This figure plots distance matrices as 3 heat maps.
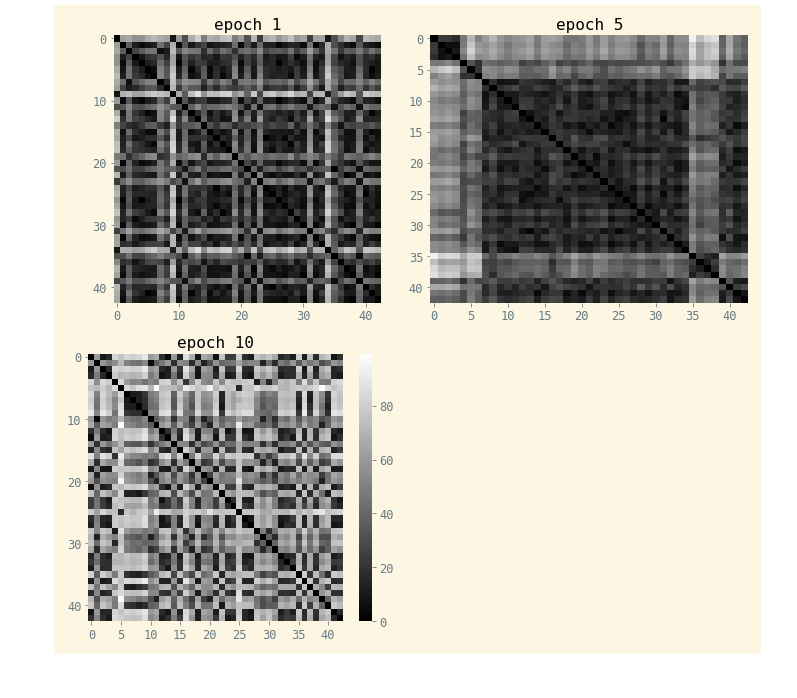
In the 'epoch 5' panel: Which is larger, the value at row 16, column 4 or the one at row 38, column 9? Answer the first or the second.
the first
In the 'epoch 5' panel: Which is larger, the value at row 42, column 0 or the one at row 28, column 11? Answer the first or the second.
the first
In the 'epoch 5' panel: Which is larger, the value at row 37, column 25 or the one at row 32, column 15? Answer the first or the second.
the first
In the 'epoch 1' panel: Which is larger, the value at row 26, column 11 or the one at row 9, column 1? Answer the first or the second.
the second
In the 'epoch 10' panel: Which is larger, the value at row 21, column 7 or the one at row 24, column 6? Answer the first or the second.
the first
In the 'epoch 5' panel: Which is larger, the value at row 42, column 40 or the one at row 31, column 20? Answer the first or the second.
the first
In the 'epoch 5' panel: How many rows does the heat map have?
43
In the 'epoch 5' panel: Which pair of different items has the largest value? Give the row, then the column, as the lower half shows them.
35, 0
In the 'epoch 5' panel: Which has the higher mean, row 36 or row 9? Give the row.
36
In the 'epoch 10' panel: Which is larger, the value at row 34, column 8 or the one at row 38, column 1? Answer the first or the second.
the first
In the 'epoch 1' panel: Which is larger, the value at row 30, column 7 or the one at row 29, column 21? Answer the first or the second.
the first
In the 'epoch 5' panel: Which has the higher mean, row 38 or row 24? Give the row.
38
